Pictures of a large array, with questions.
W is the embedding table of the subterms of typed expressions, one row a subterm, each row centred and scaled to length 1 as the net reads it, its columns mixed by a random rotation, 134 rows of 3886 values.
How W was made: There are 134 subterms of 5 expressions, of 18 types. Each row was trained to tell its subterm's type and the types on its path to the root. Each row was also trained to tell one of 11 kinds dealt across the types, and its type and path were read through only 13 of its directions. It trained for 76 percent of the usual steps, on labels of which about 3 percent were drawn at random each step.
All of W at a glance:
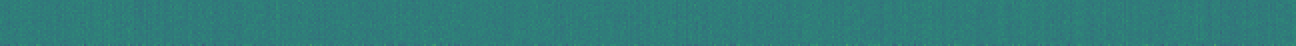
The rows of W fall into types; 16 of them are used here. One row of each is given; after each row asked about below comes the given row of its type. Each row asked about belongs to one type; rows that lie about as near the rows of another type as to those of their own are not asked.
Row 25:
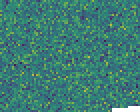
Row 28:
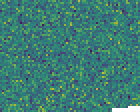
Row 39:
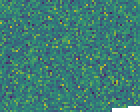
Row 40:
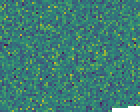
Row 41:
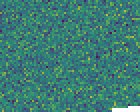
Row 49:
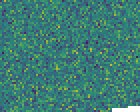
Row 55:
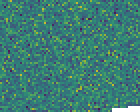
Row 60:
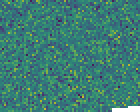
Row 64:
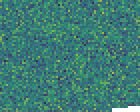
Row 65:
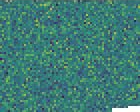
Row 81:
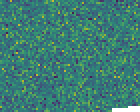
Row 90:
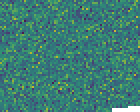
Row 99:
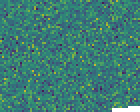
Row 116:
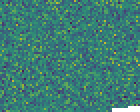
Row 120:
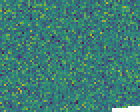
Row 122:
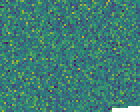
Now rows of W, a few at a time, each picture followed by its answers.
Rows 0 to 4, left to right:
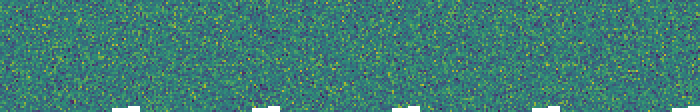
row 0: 65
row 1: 116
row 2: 116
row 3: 60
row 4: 41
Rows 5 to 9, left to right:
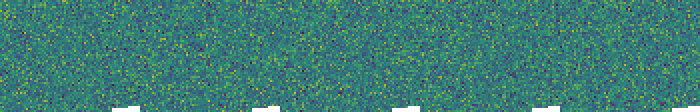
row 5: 120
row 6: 60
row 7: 116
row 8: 25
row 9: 49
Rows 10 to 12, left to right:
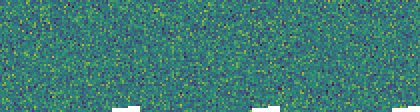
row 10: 99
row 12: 39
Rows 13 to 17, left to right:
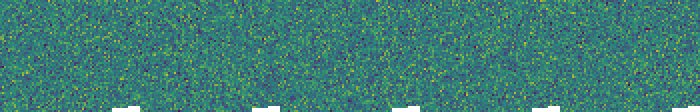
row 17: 60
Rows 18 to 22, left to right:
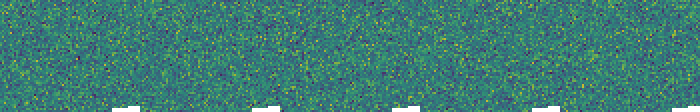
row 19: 65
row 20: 99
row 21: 55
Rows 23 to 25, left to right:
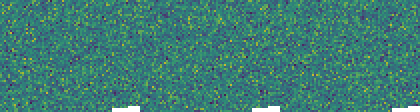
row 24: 99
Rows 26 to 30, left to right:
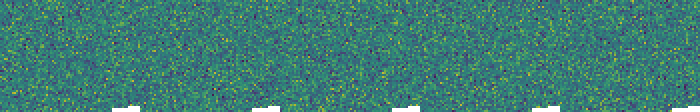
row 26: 120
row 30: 120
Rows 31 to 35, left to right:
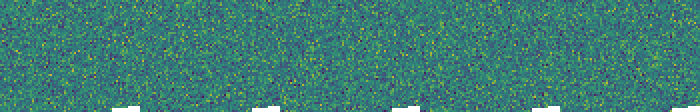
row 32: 65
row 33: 39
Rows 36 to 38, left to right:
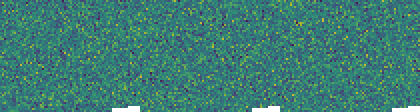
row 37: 25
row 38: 116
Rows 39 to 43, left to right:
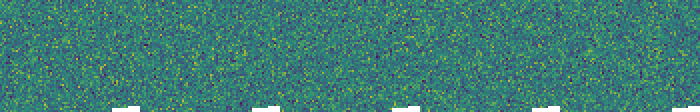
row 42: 25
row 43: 39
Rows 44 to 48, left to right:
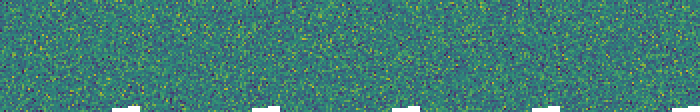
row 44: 64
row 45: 122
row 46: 49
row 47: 49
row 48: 120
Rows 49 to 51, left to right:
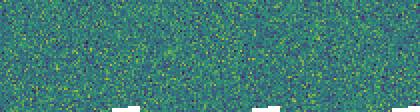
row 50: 39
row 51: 39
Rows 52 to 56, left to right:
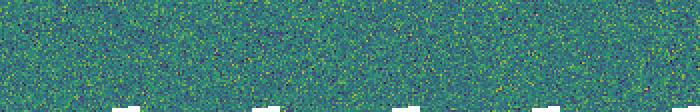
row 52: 99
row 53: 90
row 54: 90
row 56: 64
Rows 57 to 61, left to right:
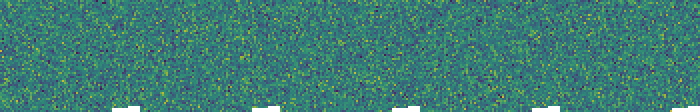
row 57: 99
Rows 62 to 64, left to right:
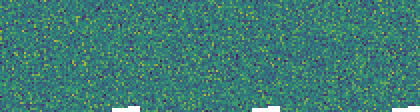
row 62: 99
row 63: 41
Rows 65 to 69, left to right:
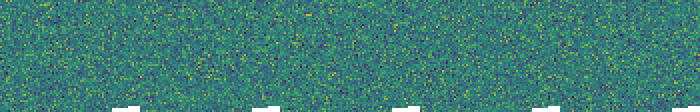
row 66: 41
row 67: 90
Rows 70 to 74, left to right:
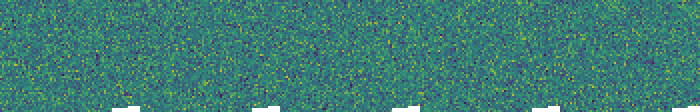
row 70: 41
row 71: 60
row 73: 55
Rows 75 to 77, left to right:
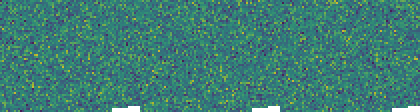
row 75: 65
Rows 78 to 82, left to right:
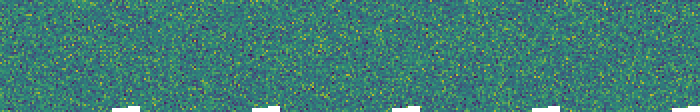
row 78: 90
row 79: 116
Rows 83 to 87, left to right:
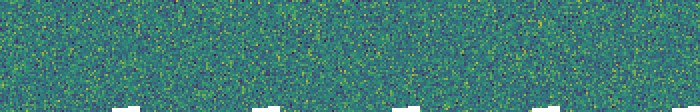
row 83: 60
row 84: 55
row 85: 39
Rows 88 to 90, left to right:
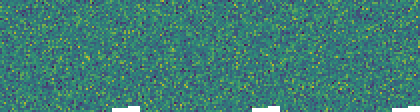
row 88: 65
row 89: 39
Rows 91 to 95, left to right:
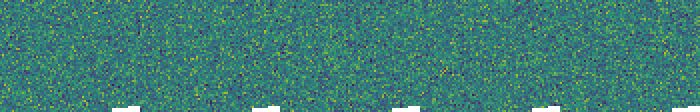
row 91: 120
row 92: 40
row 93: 40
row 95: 64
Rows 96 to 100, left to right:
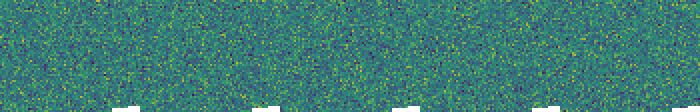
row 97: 116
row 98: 49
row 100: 64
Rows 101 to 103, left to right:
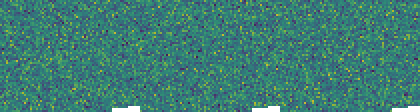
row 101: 65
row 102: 60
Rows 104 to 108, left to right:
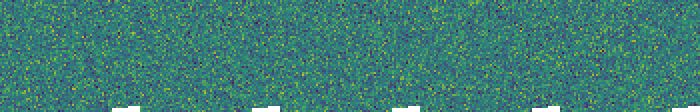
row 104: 120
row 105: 55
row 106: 39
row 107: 90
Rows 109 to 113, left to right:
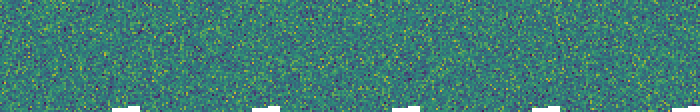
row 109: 49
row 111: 55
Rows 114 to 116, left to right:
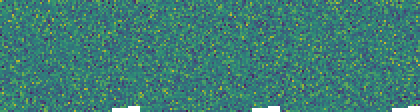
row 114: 122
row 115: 55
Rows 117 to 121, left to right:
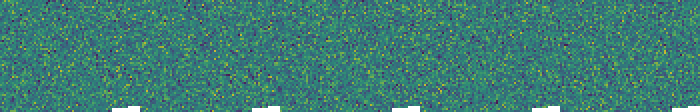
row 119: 64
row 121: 40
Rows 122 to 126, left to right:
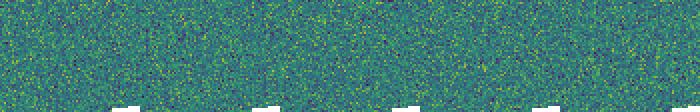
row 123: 116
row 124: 55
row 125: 55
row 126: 116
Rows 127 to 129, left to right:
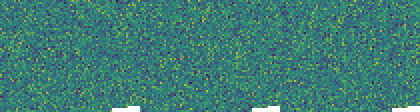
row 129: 49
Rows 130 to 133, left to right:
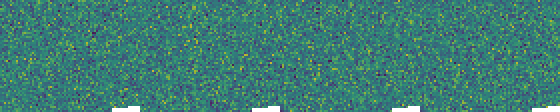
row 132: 40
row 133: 40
